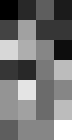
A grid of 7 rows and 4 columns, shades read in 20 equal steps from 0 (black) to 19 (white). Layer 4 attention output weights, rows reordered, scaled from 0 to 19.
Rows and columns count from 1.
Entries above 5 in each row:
1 1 3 2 4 4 4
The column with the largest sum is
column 2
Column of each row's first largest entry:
3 2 1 4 2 4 4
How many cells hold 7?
2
